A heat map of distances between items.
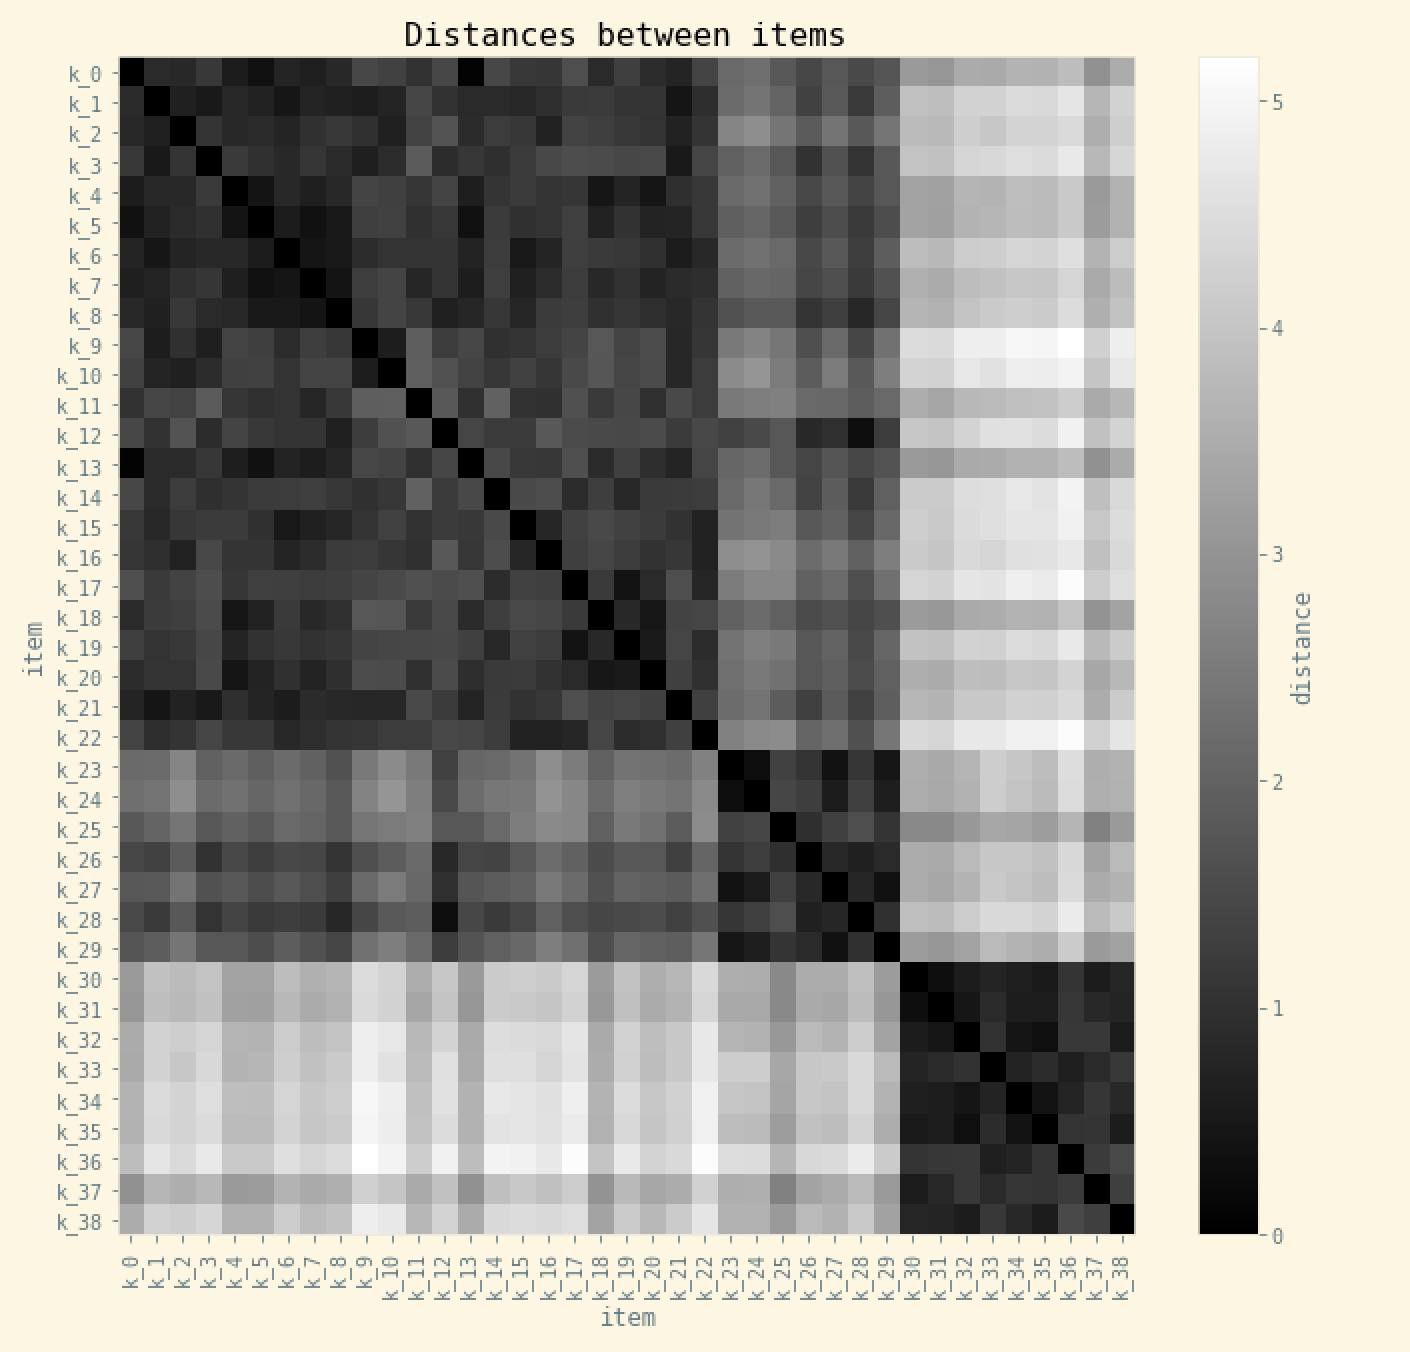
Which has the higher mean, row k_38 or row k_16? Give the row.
k_38
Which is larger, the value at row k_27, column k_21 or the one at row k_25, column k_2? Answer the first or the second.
the second
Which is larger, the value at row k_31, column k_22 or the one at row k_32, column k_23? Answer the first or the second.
the first
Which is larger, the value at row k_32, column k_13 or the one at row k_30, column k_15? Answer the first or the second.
the second
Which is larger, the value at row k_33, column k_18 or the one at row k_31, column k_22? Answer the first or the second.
the second
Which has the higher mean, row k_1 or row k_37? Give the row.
k_37
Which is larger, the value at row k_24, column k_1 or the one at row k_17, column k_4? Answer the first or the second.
the first
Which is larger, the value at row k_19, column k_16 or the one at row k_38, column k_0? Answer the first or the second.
the second
